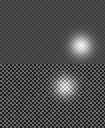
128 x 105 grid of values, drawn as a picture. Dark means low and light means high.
Average level on the scale: 30%. Bumps: two. Ninth with the highest average: middle right. Seam: horizontal, 50% of the way down, the top part calmer. Odd rows or columns: none.
